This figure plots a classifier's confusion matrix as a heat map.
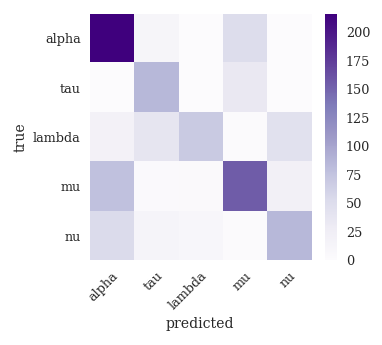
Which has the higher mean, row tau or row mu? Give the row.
mu
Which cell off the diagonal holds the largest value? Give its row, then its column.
mu, alpha
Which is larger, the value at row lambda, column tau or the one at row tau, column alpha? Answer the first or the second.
the first
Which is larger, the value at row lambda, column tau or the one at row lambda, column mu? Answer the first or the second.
the first
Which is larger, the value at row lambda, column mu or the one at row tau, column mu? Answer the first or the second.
the second
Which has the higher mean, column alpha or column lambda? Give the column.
alpha
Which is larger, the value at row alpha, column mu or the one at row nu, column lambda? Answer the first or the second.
the first
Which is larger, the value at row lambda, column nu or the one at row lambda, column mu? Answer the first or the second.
the first
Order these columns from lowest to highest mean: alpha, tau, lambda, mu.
lambda, tau, mu, alpha
